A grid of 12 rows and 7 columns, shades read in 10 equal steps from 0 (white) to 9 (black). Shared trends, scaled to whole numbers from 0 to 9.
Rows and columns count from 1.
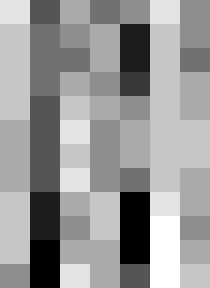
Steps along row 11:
up down same up down up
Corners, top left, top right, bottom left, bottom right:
1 4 4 2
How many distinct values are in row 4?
5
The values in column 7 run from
2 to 5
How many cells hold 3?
19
